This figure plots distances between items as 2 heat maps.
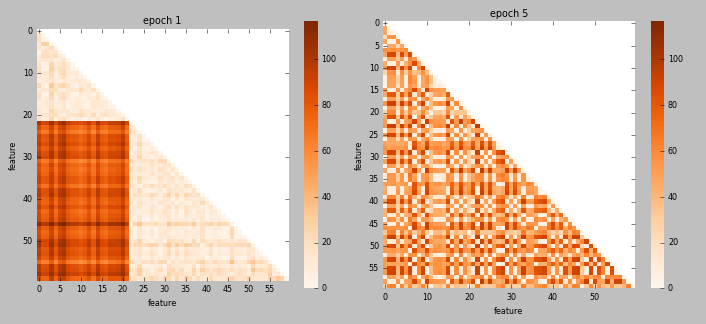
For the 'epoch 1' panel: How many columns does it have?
60
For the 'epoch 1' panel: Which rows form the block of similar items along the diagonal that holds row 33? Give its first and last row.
22 to 59
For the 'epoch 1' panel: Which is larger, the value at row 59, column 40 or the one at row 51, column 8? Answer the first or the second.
the second
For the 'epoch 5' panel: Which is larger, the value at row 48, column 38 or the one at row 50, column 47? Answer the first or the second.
the first
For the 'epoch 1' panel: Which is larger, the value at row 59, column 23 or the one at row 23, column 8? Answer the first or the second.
the second
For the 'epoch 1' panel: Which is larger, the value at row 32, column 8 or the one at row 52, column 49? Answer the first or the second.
the first
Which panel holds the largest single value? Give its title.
epoch 1
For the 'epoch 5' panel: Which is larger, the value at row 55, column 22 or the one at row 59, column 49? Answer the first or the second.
the first
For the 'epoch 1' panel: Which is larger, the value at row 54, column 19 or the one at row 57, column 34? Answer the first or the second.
the first
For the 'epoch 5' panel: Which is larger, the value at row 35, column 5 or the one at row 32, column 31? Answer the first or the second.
the second
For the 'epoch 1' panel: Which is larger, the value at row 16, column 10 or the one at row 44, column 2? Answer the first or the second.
the second
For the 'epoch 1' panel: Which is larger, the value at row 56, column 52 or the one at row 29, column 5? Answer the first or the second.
the second
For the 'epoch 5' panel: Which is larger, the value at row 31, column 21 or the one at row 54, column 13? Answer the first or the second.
the second
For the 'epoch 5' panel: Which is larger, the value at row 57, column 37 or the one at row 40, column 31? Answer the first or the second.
the first
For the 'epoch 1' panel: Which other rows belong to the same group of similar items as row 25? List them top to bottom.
22, 23, 24, 26, 27, 28, 29, 30, 31, 32, 33, 34, 35, 36, 37, 38, 39, 40, 41, 42, 43, 44, 45, 46, 47, 48, 49, 50, 51, 52, 53, 54, 55, 56, 57, 58, 59
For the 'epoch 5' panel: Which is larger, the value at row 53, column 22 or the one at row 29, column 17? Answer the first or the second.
the first
